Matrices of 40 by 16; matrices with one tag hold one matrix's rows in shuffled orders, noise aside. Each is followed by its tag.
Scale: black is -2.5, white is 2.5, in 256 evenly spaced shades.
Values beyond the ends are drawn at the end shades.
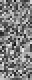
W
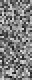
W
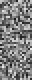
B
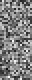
B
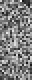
B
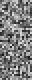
B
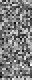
B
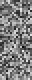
B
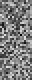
W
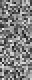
W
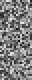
W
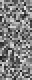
W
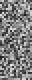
W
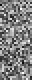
W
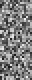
W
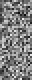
B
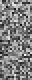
B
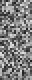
W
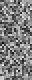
W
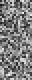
W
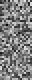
B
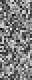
W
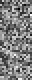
B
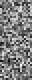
B
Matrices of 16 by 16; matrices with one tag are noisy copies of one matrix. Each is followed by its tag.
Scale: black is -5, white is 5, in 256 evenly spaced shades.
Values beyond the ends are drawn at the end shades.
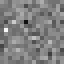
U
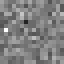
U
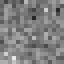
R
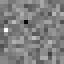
U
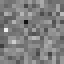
U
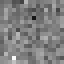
R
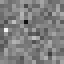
U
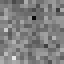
R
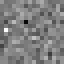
U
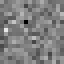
U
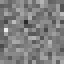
U
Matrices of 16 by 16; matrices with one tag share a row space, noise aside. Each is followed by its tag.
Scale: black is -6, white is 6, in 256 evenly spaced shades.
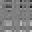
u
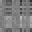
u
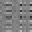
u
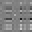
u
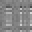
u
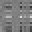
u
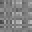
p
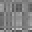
p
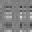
u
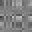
p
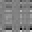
u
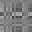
p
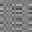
p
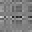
p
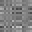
p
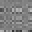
p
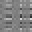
u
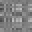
p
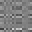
p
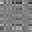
p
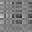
p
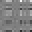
u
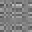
p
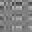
p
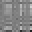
u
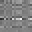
p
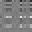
u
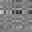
p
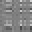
u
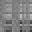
u
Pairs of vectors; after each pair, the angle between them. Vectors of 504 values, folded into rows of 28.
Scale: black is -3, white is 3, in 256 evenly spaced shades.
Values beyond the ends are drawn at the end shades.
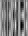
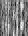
nearly opposite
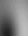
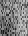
partly aligned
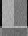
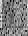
partly opposed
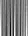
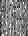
partly opposed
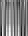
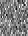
orthogonal
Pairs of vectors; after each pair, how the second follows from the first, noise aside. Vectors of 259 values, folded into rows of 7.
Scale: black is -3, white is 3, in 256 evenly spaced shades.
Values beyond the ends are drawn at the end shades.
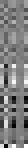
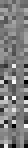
sign-scrambled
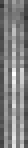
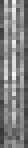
reversed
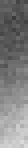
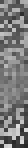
sign-scrambled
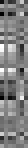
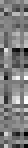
reversed
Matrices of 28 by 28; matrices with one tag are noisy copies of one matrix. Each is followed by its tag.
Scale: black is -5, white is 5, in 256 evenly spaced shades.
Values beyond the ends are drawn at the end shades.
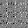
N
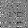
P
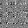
N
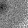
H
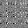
N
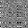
P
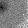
H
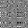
P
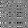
P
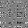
P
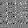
N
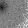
H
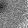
H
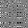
P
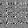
N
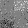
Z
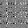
N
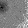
H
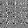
N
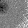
H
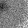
H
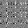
N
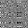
P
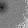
H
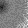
H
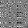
P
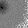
H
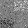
Z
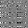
P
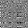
P
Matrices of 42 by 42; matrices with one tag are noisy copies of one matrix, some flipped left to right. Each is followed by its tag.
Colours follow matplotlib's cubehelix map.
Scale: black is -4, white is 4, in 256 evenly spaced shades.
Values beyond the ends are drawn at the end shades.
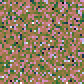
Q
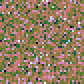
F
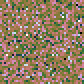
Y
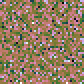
Q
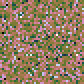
Y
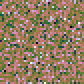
F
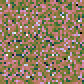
Y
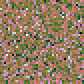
Y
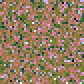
Q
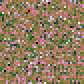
F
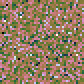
Y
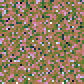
Q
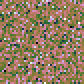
F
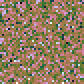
Q
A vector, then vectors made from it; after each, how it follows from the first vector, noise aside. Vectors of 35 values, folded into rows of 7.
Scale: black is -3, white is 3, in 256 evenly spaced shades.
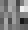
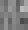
shrunk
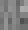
shrunk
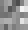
sign-scrambled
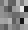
sign-scrambled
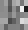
sign-scrambled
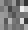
sign-scrambled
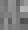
shrunk
